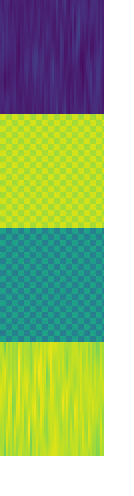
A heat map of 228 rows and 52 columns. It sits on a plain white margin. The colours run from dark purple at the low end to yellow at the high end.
It is made of 4 by 1 panels. Panel 1,1: very low, streaked downward, faint in contrast. Panel 2,1: very high, checkered, faint in contrast. Panel 3,1: middling, checkered. Panel 4,1: very high, streaked downward, faint in contrast.
